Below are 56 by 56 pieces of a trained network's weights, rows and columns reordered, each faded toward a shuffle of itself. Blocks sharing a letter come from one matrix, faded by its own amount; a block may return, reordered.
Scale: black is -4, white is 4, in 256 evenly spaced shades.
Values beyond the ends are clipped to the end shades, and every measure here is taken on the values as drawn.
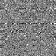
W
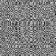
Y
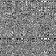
W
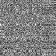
W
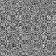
Y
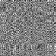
Y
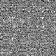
W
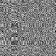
Y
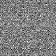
W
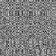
Y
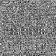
W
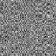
Y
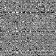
W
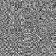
Y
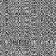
Y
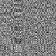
Y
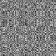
Y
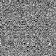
W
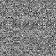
W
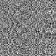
Y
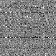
W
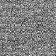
W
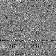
W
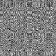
Y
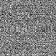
W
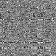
W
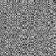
Y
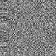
Y
